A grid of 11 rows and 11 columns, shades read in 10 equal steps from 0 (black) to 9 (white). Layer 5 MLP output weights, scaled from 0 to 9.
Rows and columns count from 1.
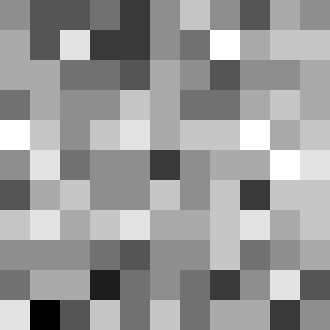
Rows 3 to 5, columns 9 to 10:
5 5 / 6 7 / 9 6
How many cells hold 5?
27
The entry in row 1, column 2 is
3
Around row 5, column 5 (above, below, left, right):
7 5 7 6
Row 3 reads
6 6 4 4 3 6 5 3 5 5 6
